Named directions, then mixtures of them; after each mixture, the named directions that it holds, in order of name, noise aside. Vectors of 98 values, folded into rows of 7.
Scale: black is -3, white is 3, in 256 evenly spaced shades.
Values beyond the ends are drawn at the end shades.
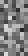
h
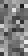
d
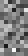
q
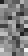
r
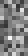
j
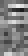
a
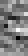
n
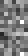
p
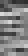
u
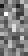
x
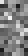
r, x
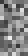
j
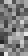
d, j, p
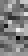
n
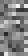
a, d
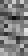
d, n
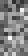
h, j, u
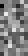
x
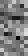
d, n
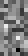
d, n, q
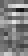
a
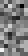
d, n, q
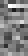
a, q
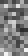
a, h, r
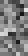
q, r, x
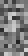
a, h, x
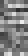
a, p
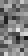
h, n
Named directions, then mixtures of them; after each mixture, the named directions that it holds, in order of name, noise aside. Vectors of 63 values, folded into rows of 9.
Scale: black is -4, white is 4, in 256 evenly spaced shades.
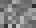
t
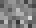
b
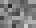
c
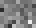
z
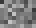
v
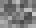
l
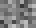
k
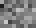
b, v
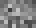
b, c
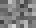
k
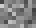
v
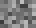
k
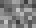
b, l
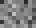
b, k, v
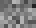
b, l, t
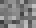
k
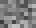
k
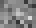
b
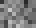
k, t, v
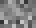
b, k
